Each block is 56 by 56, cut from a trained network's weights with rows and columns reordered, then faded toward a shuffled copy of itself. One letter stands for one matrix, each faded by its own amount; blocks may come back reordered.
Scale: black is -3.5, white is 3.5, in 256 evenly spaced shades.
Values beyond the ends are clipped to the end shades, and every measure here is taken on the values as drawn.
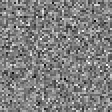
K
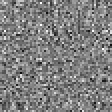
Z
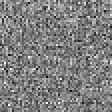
Z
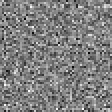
Z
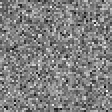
K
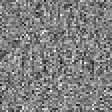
Z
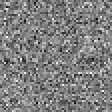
Z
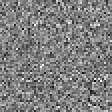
Z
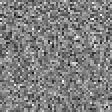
Z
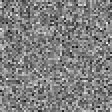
K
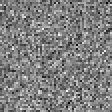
K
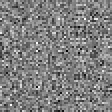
Z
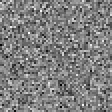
K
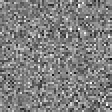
Z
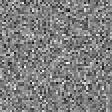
Z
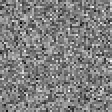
K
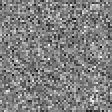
K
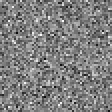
K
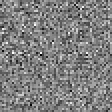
Z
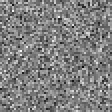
K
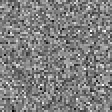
K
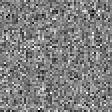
Z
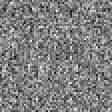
Z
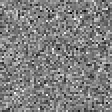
K
